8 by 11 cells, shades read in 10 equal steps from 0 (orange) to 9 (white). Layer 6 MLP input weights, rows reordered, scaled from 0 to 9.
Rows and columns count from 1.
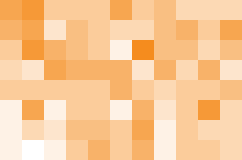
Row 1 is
2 1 5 5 5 2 5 4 6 6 6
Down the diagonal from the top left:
2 2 3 3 5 8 2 8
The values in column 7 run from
0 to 7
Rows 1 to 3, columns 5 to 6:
5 2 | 5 6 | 5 8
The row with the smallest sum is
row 3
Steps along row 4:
up down up same same up down up down up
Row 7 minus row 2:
5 4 0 0 -1 -1 -4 4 2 1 4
